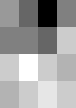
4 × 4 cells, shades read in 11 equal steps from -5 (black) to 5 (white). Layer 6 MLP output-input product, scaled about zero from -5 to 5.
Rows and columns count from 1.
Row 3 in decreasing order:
5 3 3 2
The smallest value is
-5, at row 1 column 3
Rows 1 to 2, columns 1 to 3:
1 -1 -5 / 0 0 -1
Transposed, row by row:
1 0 3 2 / -1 0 5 3 / -5 -1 3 4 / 0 3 2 3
